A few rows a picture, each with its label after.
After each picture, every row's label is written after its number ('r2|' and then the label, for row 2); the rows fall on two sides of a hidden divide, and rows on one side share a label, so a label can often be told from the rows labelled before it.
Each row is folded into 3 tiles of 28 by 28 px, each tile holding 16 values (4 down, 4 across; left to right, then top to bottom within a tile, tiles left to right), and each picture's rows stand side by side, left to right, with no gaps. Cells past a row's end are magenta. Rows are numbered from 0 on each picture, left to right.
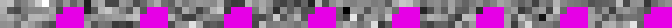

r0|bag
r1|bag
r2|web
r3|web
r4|bag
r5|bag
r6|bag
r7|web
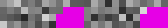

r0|bag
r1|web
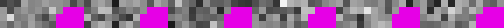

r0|bag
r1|web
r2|web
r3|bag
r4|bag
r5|bag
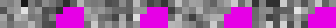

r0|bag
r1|web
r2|bag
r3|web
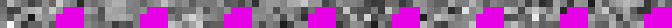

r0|bag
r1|bag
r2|bag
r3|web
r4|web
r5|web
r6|bag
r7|web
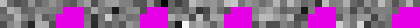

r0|web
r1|web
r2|bag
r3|web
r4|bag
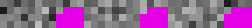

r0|web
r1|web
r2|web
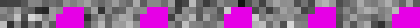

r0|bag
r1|web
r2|web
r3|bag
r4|bag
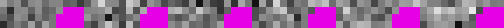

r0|web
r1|web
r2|web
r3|bag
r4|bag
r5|bag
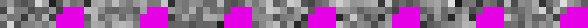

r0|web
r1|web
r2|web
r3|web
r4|web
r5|web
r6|bag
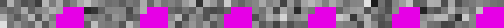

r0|bag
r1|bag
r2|bag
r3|bag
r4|bag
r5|bag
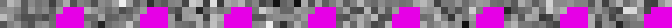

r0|web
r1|web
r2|bag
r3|web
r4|web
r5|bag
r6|bag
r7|web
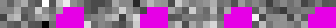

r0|bag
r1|bag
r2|web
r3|web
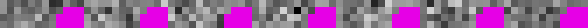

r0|web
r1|bag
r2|bag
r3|bag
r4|bag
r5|web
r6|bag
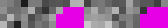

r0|bag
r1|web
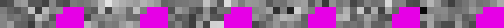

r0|web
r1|bag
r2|web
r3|web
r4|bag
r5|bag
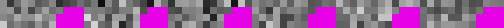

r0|web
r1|web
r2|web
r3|web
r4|bag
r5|web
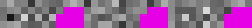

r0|web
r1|web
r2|bag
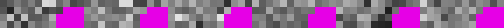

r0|bag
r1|web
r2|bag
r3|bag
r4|web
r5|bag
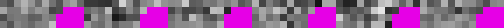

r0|web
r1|web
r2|web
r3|web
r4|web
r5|web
